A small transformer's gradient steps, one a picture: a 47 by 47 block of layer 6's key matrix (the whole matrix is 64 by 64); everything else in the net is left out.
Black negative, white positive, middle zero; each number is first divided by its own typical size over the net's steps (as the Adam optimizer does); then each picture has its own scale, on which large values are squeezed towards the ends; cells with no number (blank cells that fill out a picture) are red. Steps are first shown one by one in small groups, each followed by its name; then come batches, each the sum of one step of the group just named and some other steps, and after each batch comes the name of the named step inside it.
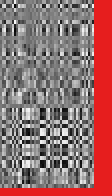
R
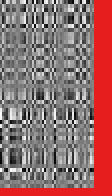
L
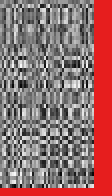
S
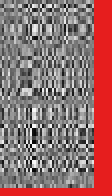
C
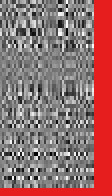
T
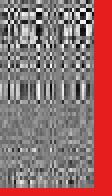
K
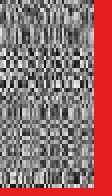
S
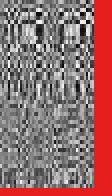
K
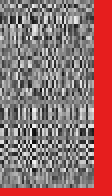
C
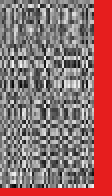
S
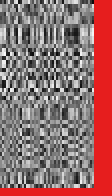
R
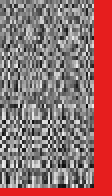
R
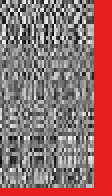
L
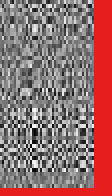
C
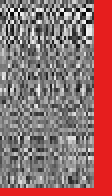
K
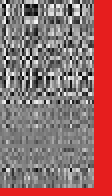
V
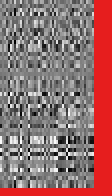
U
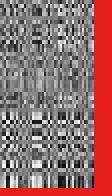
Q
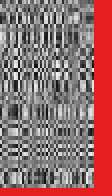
V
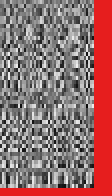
Q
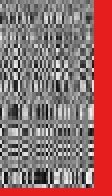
V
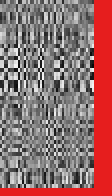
Q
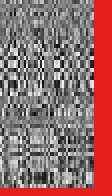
U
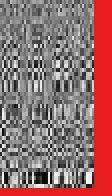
Q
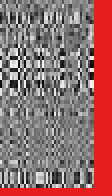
V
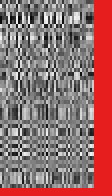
V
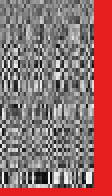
Q
